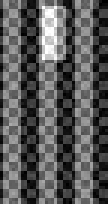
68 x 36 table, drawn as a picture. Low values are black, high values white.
The top middle is the ninth with the highest average. In the top middle lies a patch that is higher than the rest. Upright stripes repeat 3 times across the table.
